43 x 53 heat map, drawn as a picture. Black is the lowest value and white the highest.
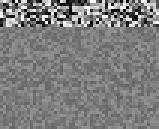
The distribution is heavy-tailed on both sides. No overall slope runs across the table. There are no regular stripes. Overall the values sit about 50% of the way up the scale. The bottom part is calmer, past a seam about 20% of the way down. Fine speckle covers the field.
